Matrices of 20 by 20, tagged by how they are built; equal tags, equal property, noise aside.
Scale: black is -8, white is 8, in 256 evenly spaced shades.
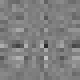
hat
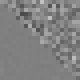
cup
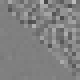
cup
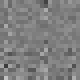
hat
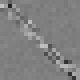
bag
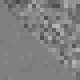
cup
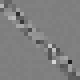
bag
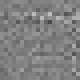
hat
